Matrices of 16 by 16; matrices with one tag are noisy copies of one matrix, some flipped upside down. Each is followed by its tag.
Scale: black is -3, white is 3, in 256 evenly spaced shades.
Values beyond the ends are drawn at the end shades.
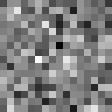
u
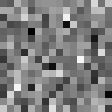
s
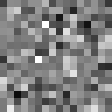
u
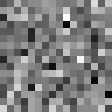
s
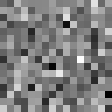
s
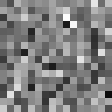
s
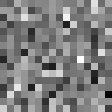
s
